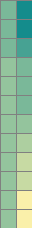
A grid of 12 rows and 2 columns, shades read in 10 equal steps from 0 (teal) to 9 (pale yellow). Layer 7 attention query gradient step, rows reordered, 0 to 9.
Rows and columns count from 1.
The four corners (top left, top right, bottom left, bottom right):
4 0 5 9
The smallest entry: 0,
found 2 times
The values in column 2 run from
0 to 9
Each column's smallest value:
4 0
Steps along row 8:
up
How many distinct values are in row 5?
2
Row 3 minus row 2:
0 2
